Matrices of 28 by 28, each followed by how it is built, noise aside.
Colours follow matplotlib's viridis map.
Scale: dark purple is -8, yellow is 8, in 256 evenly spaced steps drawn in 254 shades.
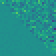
upper triangular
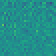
low rank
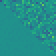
upper triangular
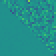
upper triangular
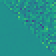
upper triangular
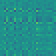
low rank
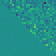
upper triangular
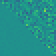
upper triangular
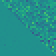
upper triangular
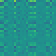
low rank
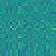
low rank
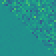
upper triangular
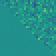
upper triangular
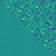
upper triangular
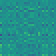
low rank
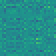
low rank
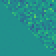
upper triangular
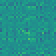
low rank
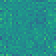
low rank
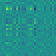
low rank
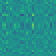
low rank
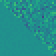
upper triangular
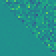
upper triangular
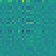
low rank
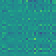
low rank
